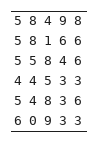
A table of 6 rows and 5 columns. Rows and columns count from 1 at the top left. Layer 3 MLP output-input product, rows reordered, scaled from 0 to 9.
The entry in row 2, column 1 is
5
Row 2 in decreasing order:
8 6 6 5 1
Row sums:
34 26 28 19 26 21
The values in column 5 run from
3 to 8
